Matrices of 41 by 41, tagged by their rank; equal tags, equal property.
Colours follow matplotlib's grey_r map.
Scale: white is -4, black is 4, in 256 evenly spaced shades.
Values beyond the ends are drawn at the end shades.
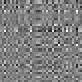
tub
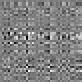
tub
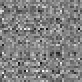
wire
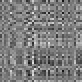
tub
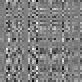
tub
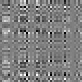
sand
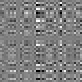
sand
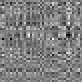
tub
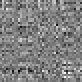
wire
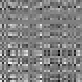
sand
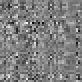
wire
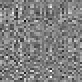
wire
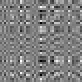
sand
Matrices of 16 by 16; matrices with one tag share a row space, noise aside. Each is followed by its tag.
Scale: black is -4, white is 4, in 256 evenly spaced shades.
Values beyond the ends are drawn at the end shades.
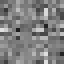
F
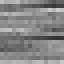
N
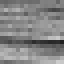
N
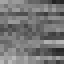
N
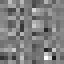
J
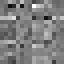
J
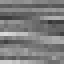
N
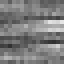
N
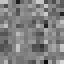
F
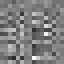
J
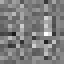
J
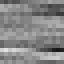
N
